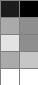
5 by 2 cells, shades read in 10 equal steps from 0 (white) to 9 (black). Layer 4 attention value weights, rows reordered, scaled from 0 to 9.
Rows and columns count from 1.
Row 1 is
8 9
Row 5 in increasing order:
0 0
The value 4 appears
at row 2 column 2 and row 3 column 2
